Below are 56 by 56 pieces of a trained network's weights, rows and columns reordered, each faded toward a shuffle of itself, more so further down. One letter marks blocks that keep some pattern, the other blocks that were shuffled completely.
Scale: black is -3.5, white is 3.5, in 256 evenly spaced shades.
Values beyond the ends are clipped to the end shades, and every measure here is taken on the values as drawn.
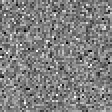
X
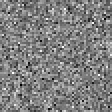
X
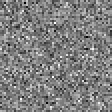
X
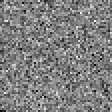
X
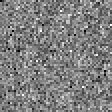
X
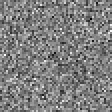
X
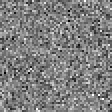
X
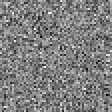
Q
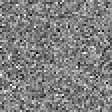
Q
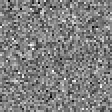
X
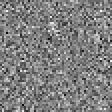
Q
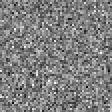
X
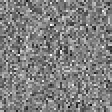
Q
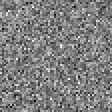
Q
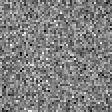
X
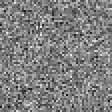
X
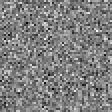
Q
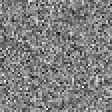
Q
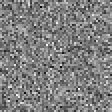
X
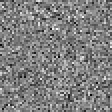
X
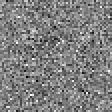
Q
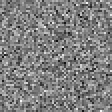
Q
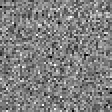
Q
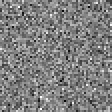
X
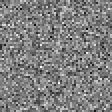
X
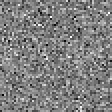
X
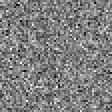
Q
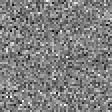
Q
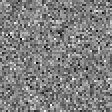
X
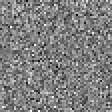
Q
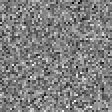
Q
